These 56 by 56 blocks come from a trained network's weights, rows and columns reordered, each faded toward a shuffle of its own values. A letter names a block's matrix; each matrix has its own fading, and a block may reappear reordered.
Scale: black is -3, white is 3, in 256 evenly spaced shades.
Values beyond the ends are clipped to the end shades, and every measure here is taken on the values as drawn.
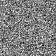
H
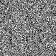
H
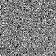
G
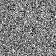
H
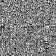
G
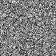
H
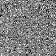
G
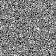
G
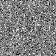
G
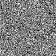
H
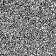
H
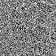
G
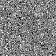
G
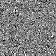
G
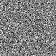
H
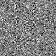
G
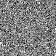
H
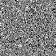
G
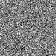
H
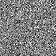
G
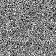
H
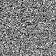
H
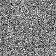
H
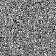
G
